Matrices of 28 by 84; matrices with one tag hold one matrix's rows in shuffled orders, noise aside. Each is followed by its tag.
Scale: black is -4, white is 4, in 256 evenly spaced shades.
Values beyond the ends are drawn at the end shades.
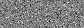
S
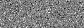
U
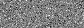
U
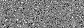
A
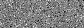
U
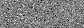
A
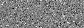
S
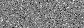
S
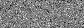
U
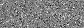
S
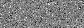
U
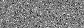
S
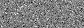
A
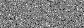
U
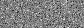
S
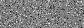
U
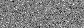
S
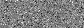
A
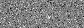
U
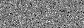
U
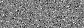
S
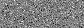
A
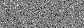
A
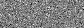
U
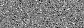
S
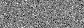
A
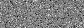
U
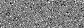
U
